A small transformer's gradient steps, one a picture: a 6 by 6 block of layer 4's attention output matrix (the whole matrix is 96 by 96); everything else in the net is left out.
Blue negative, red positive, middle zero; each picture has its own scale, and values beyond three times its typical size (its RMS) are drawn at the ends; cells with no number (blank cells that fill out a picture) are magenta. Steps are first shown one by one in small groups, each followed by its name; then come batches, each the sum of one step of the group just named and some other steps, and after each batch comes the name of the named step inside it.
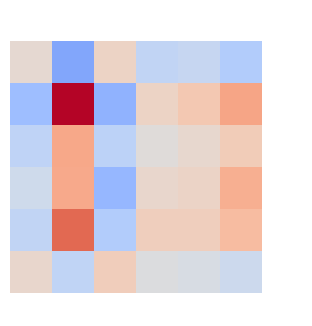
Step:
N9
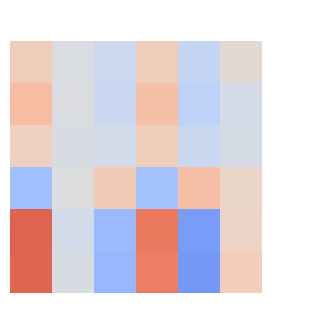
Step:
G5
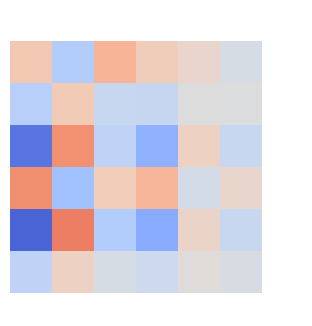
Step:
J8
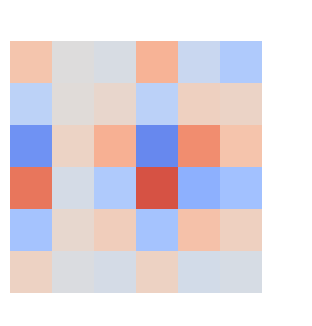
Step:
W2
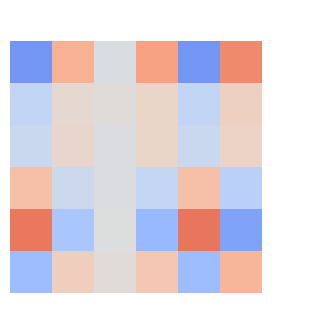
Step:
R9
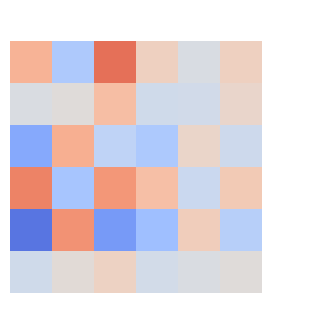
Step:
J8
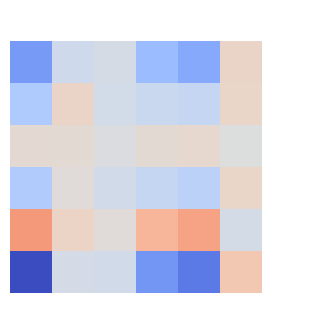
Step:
N9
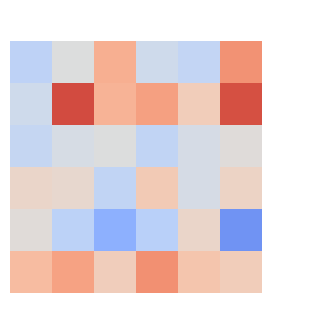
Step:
N9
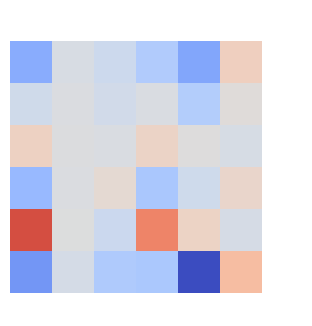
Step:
G5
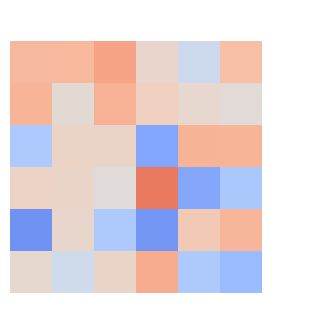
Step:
W2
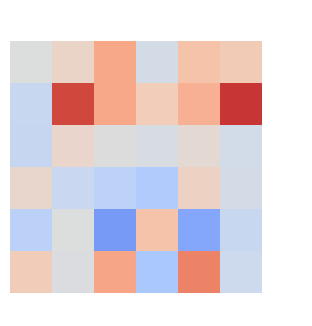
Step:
N9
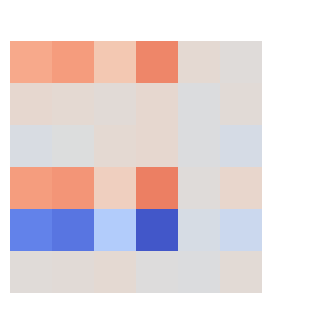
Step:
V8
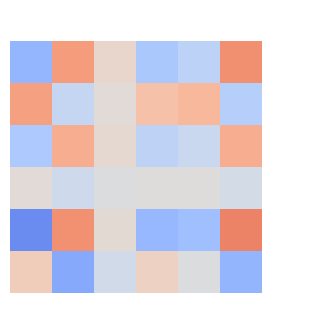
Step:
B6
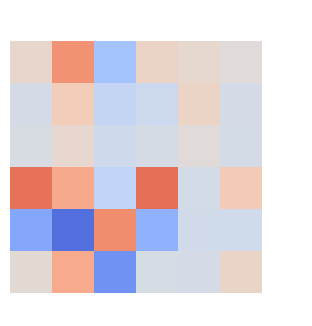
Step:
V8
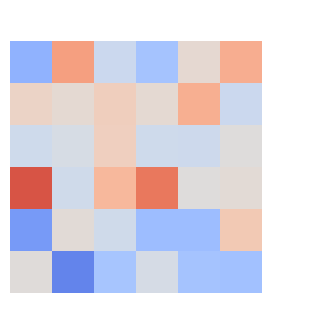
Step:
B6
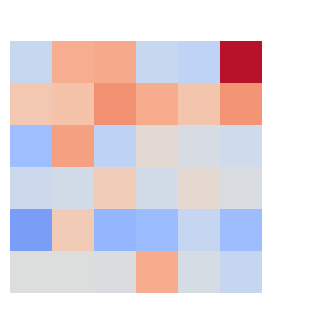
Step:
B6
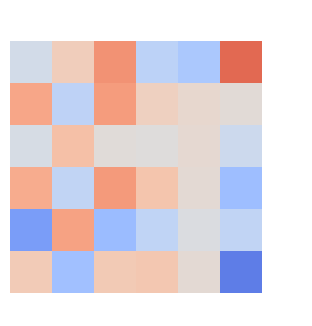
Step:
B6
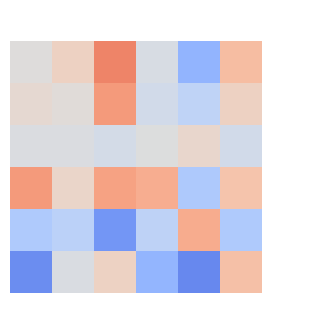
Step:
V8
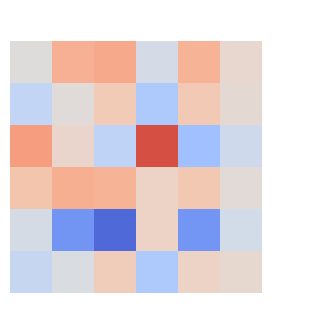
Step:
V8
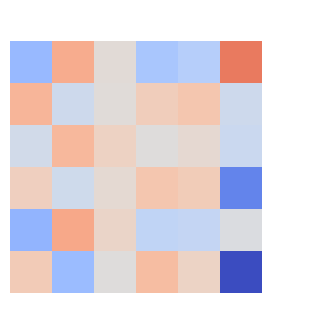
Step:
B6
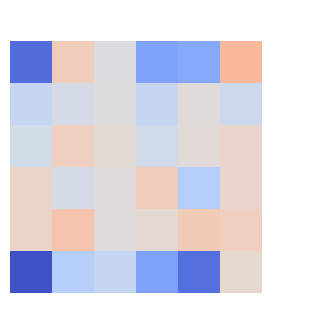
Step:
B6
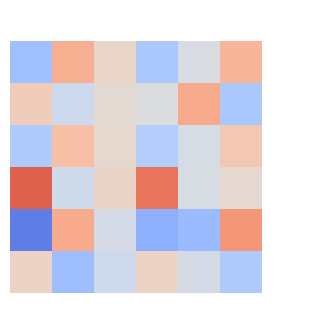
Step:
B6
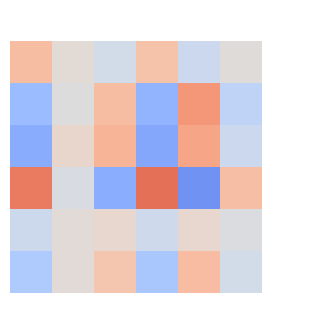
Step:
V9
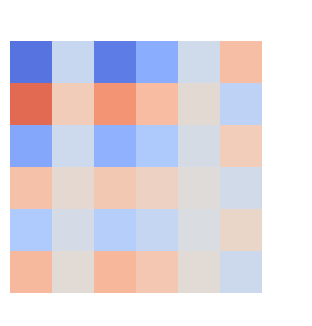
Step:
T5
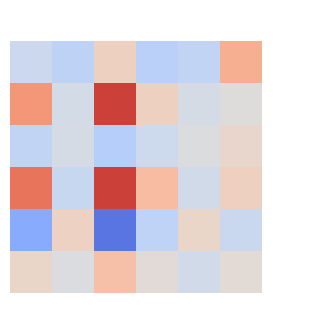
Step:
T5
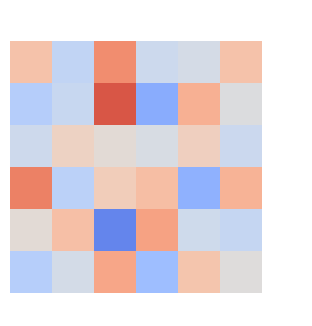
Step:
V9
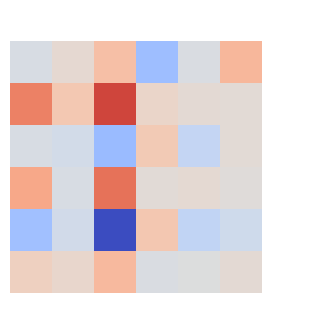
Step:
T5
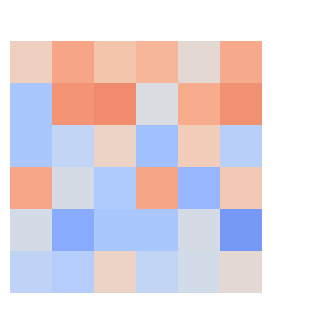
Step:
V9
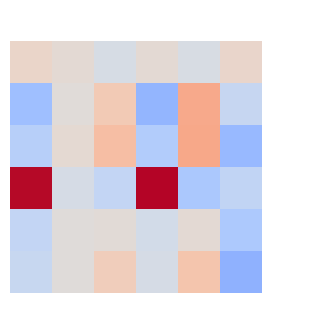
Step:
V9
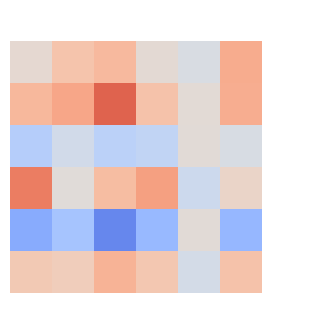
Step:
T5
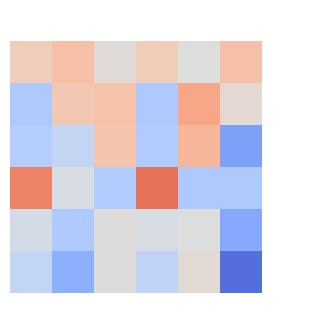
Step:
V9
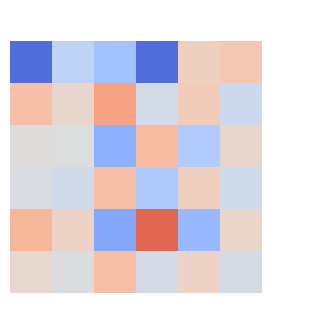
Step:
T5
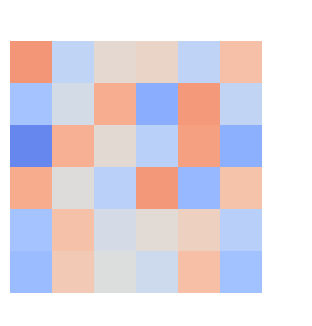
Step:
V9
